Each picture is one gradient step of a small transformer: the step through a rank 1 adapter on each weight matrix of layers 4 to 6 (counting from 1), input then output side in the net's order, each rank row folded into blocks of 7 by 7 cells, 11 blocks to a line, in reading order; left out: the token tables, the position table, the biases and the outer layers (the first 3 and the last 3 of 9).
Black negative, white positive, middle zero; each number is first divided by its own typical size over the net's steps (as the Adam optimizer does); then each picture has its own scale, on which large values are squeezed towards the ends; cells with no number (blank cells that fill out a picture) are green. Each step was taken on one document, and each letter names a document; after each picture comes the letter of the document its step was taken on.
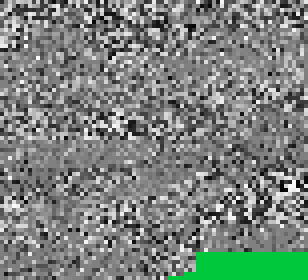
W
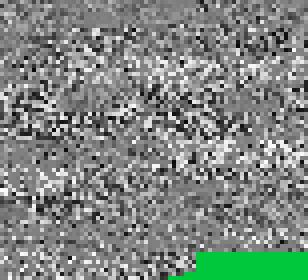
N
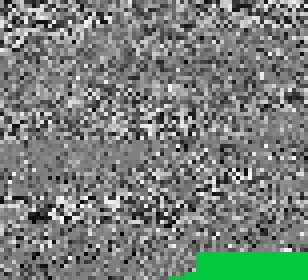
W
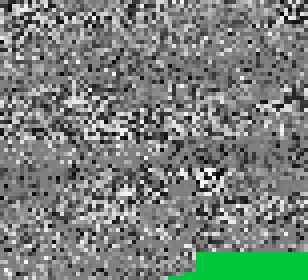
W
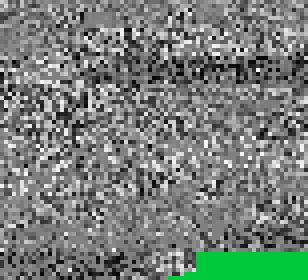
N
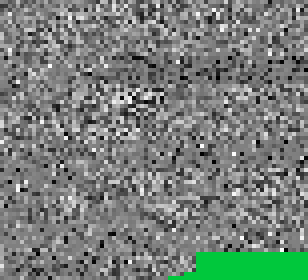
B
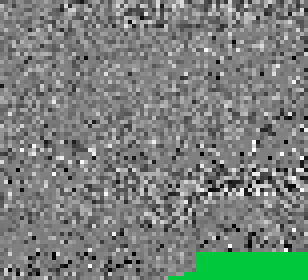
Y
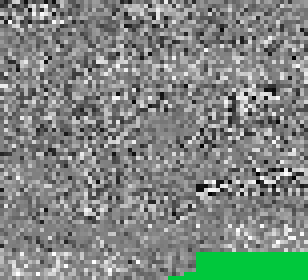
B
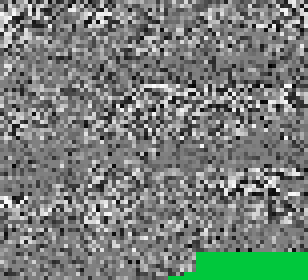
W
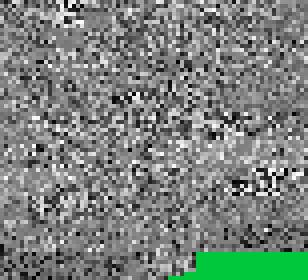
B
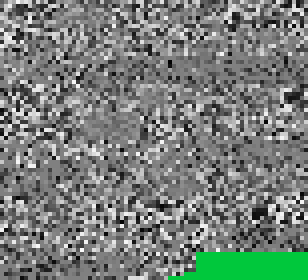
W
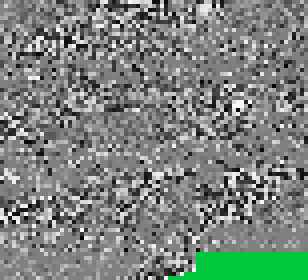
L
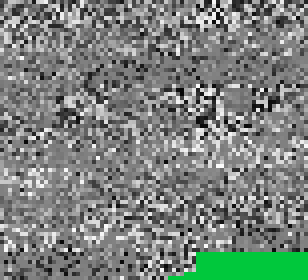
L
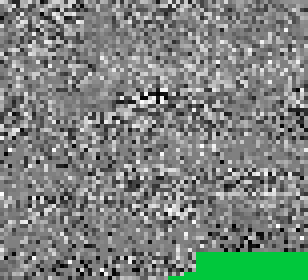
B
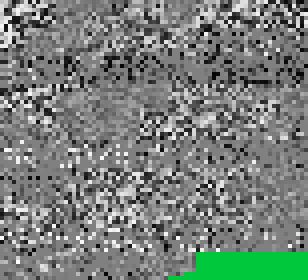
W
